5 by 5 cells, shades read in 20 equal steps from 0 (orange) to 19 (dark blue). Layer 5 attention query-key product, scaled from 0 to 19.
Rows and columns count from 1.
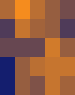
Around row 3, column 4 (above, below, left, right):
8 4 12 8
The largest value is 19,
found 2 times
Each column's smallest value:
6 0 5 3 4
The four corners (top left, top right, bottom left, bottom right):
6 11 19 7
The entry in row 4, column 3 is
5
